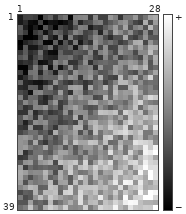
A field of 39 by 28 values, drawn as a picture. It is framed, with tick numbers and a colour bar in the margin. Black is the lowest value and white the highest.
Odd rows or columns: none. Ninth with the lowest average: top left. Stripes: none. Ninth with the highest average: bottom right. Slope: up to the bottom right.
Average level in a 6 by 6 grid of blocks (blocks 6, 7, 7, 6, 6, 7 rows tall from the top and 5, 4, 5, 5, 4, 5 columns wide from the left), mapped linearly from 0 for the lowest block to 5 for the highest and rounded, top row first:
0 0 1 2 2 2
1 1 2 2 3 3
1 2 2 3 3 3
2 2 3 3 4 4
2 3 3 4 4 5
3 3 4 4 5 5
